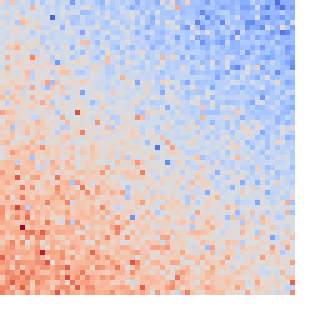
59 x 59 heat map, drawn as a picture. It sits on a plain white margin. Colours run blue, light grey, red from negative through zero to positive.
Odd rows or columns: none. Ninth with the lowest average: top right. Slope: up to the bottom left. Stripes: none.
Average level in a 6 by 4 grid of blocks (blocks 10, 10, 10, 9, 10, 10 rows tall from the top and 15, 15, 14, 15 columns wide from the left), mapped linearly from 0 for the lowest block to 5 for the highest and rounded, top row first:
2 1 1 0 / 3 2 1 1 / 3 3 2 1 / 4 3 2 2 / 4 4 3 2 / 5 4 4 3
